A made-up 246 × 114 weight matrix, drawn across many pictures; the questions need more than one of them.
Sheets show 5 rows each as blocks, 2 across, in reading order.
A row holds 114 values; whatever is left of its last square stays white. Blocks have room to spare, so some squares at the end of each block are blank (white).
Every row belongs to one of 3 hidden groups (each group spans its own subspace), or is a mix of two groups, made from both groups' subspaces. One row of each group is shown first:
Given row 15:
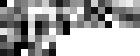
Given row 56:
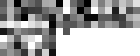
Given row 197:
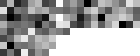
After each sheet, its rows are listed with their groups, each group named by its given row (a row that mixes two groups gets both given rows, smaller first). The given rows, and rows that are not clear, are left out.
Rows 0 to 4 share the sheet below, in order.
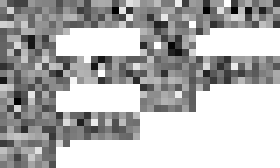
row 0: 15
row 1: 56
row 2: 15 and 197
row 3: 56 and 197
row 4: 56
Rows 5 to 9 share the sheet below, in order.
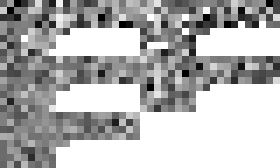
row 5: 197
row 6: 197
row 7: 197
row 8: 15 and 56
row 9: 15
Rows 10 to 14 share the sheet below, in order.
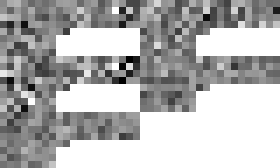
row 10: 15
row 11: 197
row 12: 15
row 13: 56
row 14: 197
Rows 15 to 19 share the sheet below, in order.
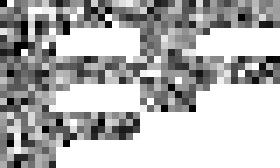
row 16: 197
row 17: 197
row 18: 15 and 197
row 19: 15 and 56
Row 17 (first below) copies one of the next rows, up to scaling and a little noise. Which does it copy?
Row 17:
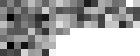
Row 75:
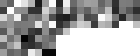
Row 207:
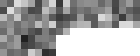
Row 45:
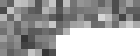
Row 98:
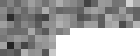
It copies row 98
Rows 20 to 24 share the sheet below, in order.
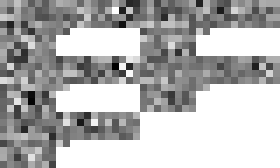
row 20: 15
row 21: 56
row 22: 15
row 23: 15
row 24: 56
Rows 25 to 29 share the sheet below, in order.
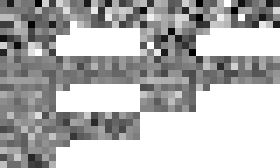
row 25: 56
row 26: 197
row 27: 56
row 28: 56
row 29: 56
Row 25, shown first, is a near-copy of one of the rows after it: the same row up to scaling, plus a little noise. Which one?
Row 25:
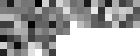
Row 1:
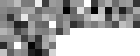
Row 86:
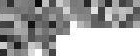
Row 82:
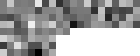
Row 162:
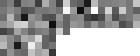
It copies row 86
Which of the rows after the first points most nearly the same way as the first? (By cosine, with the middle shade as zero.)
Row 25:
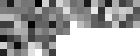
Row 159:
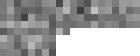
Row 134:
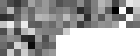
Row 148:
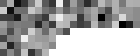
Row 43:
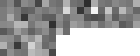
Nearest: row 43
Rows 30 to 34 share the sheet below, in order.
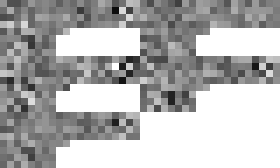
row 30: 15
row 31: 56
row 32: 15
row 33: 15
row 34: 15
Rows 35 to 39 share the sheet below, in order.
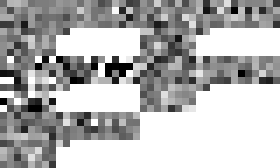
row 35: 15
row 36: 56
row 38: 197
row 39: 56
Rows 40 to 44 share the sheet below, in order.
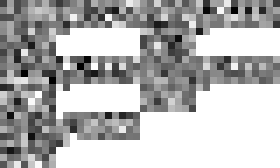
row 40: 15
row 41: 56
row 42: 56
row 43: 56
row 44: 15 and 56
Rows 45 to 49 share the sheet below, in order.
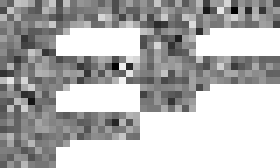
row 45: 197
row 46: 56
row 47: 15
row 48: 56
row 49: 15
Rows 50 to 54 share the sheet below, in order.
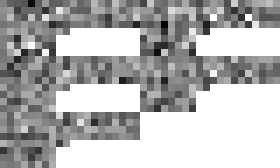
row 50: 56 and 197
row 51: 15
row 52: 197
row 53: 15
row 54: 56
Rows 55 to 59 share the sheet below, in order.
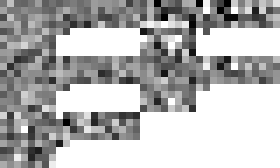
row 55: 56 and 197
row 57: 197
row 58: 56
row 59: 15 and 56
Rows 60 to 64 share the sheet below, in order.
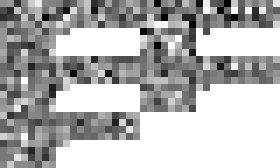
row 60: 56 and 197
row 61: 56
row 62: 15
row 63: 56
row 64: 15
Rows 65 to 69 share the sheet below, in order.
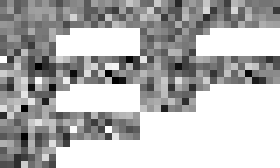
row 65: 15
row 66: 56 and 197
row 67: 15
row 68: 15
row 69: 15
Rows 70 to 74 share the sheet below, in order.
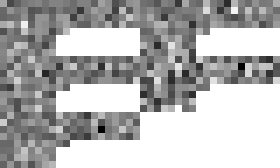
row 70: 15
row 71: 56
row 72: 56
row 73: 56
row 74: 197
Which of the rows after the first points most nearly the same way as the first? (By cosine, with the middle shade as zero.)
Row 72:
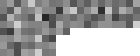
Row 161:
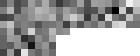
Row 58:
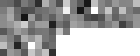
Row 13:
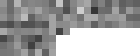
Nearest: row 58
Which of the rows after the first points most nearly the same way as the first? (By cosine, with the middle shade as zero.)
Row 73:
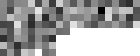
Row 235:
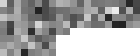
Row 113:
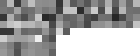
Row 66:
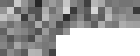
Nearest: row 113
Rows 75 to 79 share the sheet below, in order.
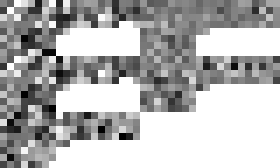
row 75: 197
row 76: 15
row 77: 197
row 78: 56
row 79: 197
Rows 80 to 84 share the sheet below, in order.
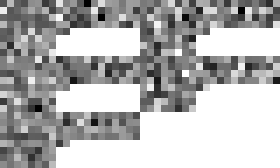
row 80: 197
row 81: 56
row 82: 56
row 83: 15 and 56
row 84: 56
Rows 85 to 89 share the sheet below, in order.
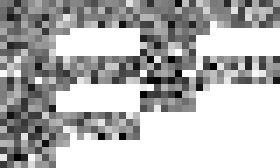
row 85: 197
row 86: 56
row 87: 15 and 197
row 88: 56
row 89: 56 and 197
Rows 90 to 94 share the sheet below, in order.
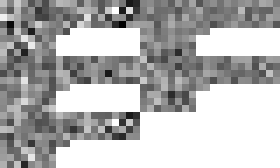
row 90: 15
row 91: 56
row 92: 15 and 197
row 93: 15
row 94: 15
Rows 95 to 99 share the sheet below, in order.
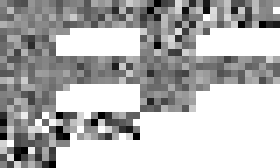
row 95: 15
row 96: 197
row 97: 15
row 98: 197
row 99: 15 and 197
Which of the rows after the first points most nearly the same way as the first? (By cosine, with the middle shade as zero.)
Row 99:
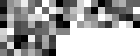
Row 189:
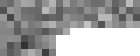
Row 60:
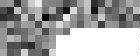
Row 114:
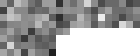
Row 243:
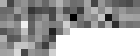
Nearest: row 114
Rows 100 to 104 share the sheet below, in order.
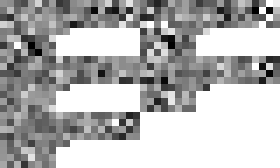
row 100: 15 and 56
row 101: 15
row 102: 197
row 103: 15
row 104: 15
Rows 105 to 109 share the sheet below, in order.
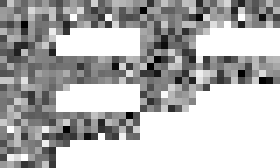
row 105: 15
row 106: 197
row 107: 15
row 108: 197
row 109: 197
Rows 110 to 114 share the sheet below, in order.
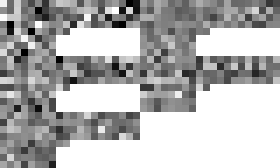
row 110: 15
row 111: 15
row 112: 15 and 56
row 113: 56
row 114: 197
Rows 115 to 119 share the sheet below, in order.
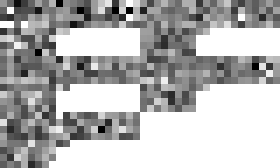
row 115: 15 and 56
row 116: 197
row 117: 56
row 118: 15
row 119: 56 and 197
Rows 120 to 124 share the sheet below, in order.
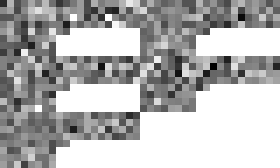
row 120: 15
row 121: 197
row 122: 56
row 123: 56 and 197
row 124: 15
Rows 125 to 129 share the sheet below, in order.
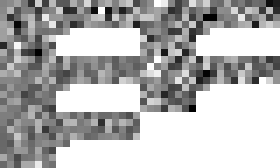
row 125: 56
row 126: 15 and 197
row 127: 197
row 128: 197
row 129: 56
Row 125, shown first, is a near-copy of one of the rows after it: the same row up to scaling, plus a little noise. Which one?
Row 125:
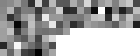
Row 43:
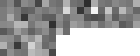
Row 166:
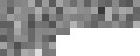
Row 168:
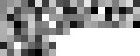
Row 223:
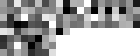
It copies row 168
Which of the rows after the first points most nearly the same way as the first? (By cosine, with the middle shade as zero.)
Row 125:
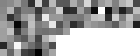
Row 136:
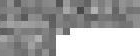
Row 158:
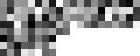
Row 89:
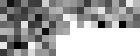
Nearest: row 89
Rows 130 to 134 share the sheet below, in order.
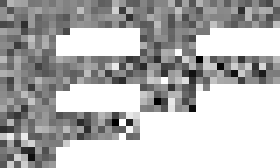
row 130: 15
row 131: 56
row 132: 15
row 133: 56 and 197
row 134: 15
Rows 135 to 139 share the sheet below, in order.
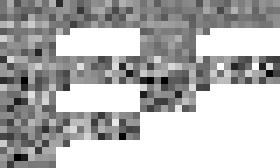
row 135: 56
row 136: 56
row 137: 15
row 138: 15 and 56
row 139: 15 and 197
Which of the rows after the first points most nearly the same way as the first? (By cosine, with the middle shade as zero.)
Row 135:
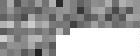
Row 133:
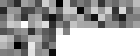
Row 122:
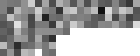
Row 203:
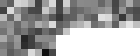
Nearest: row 133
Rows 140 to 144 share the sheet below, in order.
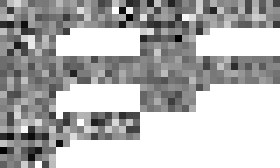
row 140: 15
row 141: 56
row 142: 15
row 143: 56
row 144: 56
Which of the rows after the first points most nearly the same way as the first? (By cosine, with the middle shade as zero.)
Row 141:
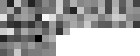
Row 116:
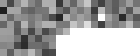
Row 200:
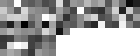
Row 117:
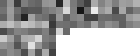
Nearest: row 200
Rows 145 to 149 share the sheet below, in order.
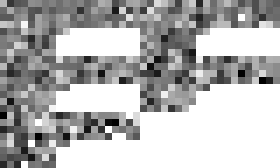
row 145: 15
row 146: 197
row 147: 197
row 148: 197
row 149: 15
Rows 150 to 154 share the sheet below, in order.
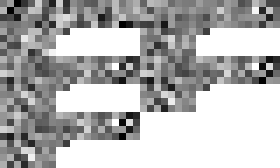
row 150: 197
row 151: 15
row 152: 15
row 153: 15
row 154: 15
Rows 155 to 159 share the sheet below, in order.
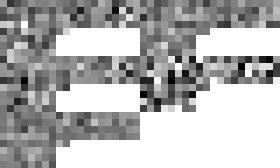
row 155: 15
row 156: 15 and 197
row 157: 15
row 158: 56
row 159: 56
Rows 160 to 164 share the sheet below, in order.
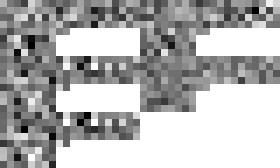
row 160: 15 and 56
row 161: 15
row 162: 56
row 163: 197
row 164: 56
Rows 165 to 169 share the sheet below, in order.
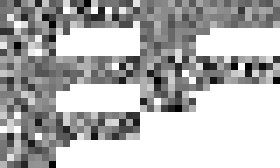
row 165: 56
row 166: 56
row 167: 15
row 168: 56
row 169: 15 and 197
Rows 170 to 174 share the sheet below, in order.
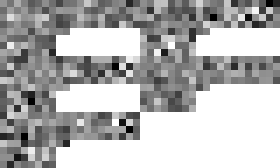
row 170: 197
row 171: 15
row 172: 15
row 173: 56
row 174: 15
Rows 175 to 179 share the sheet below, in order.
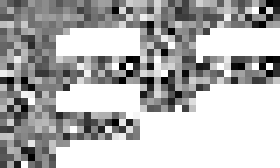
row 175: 15
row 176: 15
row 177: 15
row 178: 15 and 56
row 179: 15
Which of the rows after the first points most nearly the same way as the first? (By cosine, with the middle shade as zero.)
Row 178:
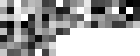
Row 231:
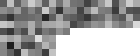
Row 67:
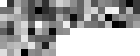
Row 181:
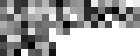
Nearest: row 67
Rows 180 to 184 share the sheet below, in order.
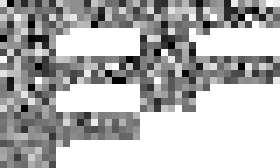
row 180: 15 and 56
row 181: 15
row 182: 15
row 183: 56
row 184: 56
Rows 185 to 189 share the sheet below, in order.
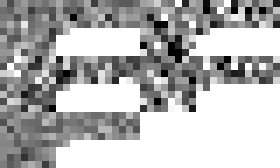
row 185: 15
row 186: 56
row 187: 197
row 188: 56
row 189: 197
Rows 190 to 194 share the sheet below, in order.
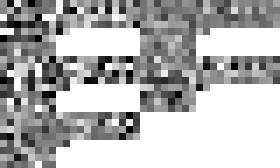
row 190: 56
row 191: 56
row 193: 56
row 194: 15 and 56
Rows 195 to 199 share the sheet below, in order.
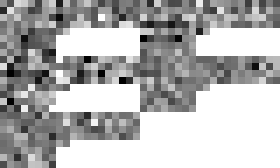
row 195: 197
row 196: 56
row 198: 15
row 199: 56
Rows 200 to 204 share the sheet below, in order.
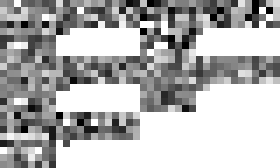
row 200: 56 and 197
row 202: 56 and 197
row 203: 197
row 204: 56
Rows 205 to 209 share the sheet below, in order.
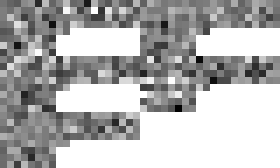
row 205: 56
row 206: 15
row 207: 197
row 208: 56
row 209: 15
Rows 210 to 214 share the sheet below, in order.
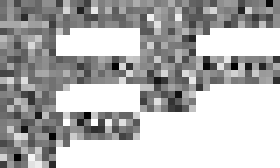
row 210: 56
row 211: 56 and 197
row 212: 15
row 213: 56
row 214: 56
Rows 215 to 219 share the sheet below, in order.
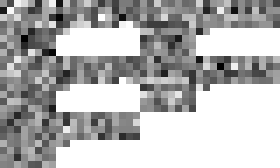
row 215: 197
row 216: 56
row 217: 197
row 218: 56
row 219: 197
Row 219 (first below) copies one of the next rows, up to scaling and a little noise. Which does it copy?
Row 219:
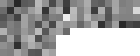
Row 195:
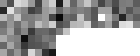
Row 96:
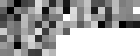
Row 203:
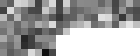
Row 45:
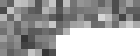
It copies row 96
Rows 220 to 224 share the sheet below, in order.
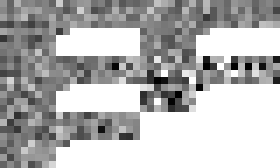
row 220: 56
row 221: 197
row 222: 15
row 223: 56
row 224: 197
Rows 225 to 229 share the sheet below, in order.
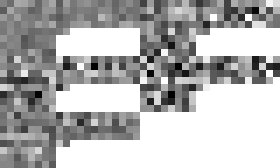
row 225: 197
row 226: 15
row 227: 56
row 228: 15 and 197
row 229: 56
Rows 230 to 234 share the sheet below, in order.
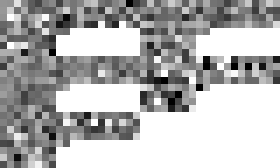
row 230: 197
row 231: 56 and 197
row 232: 197
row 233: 56
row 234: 56
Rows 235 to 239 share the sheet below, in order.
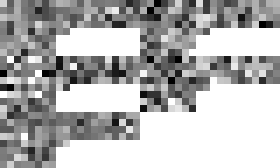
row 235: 15
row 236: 197
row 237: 56
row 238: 56
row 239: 15
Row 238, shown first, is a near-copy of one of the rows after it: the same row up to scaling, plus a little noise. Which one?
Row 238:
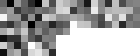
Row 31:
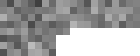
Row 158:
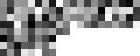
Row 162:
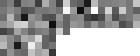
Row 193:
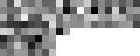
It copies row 31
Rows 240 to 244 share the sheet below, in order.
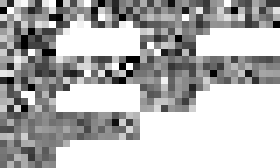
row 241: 56 and 197
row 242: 15
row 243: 15
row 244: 15
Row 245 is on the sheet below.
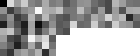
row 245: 15
